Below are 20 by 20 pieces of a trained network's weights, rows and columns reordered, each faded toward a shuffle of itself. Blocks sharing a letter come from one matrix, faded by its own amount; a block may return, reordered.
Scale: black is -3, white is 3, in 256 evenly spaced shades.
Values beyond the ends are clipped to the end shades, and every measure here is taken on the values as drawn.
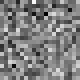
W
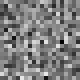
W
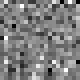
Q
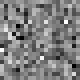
W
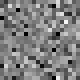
W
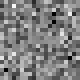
W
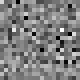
W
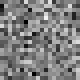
W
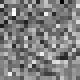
W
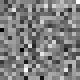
W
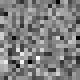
W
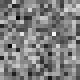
W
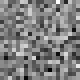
W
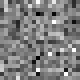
Q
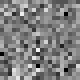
W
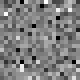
Q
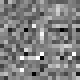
Q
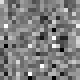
Q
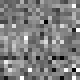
Q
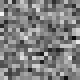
W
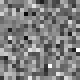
W
